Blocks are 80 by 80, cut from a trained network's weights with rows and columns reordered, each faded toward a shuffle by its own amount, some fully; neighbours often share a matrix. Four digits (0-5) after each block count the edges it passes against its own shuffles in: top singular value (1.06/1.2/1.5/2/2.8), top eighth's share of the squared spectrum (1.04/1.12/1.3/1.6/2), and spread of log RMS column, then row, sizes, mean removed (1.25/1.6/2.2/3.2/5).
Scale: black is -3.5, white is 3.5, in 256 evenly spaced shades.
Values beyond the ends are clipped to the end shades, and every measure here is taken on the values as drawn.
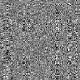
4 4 3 2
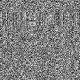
3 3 1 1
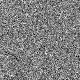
0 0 0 0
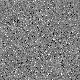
0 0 0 0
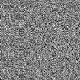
4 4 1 1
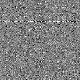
3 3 1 2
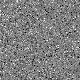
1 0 0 0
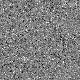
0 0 0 0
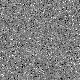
0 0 0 0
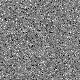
0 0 0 0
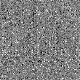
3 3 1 2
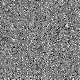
1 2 0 1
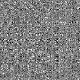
3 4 1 3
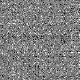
2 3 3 1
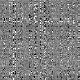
3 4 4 2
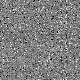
2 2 1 0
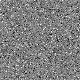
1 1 0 0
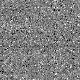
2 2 2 0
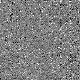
2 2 2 0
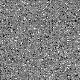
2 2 1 0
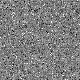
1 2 1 0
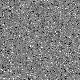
0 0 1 0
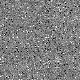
1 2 1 0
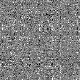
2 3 2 1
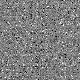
2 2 1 0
